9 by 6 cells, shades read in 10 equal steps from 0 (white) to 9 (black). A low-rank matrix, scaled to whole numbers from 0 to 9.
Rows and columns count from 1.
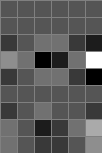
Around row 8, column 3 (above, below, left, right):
5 7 6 7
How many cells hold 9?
2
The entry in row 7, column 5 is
6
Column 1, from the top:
6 6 7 4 7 6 7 5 5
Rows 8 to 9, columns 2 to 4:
6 8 7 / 6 7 7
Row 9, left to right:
5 6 7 7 6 4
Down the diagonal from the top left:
6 6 5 8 7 6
